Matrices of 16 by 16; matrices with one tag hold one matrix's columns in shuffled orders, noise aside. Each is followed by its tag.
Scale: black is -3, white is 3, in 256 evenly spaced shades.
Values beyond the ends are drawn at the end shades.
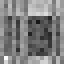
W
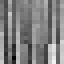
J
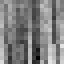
J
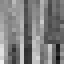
J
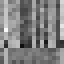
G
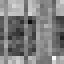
W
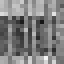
W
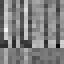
G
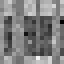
W
